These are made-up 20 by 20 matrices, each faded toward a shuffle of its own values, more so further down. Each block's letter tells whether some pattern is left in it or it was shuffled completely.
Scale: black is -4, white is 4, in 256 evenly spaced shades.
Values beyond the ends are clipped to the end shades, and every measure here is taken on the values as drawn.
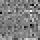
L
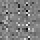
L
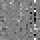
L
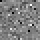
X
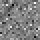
X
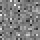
L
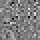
L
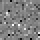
X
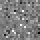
X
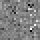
X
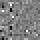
L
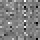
L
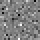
X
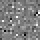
X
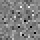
X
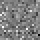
X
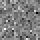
X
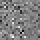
L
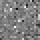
X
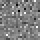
X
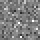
X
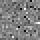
X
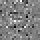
L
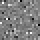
X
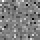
X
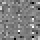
L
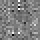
L
